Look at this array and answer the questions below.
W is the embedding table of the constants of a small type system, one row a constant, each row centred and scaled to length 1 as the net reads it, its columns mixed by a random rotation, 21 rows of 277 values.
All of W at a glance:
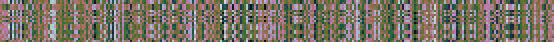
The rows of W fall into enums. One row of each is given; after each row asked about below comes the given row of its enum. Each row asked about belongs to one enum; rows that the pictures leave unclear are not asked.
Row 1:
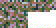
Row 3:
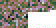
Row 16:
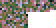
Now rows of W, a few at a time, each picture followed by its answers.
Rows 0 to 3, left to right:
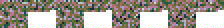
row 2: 3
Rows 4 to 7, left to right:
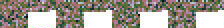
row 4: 3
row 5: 1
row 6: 16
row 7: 1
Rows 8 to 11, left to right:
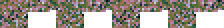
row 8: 3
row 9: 16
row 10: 3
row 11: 16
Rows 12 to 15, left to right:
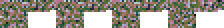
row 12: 1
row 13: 1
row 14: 1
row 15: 16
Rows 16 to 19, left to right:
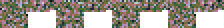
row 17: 1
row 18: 1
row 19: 16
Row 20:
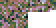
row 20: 3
